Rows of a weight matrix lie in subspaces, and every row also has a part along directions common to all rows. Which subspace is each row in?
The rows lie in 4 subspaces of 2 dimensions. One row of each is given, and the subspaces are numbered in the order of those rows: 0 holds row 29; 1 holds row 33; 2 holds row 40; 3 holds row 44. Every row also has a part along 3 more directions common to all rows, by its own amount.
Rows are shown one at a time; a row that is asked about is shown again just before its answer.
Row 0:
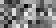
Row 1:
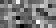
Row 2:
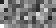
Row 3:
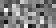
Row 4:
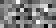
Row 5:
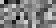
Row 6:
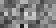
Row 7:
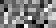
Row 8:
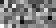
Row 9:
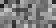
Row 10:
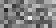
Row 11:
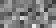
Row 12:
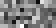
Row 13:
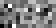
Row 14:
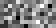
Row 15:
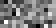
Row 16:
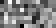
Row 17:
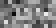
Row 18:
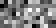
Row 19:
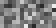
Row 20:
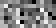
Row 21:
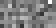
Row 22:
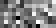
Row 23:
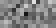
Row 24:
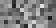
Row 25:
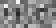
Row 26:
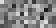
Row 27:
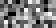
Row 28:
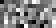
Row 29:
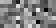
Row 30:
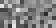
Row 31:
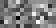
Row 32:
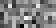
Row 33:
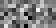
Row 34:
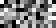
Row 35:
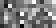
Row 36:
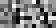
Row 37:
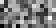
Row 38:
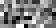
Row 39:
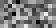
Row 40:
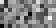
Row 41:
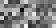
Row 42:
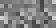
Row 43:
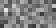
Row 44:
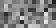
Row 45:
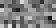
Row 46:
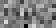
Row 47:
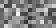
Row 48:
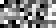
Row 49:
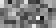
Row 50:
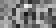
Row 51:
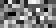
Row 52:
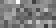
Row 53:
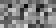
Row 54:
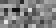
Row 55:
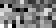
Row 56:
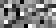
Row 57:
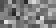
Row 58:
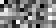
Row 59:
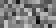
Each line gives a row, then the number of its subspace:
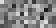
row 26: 3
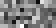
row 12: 3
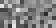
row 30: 2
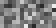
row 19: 1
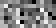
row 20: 3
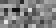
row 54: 1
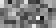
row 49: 0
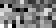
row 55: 2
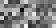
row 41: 1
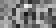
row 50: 1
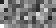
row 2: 2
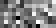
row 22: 0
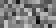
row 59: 0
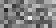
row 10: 1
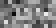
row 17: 0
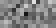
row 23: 1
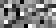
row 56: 1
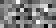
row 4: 0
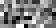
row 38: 3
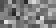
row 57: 0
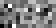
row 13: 2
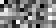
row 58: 2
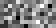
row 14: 0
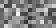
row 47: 1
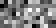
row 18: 0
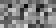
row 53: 1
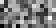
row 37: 2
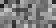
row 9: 2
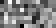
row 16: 3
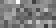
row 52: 0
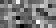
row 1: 0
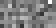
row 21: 3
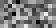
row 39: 0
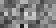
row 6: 1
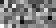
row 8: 2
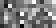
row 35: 3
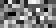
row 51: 0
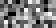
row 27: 0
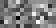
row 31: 0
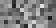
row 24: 2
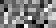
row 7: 3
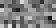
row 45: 2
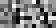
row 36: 3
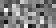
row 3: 1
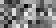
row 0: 1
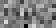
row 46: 1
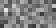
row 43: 1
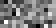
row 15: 0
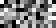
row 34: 2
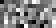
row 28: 3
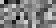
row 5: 2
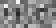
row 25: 1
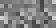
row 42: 3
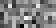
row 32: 3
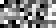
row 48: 2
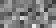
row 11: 3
